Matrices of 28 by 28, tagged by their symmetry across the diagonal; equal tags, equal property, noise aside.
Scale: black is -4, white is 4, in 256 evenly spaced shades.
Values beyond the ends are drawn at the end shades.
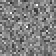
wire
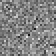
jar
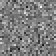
wire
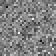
jar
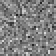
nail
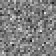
nail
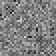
jar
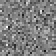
wire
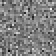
nail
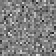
wire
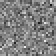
wire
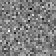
nail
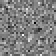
nail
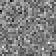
jar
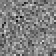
jar
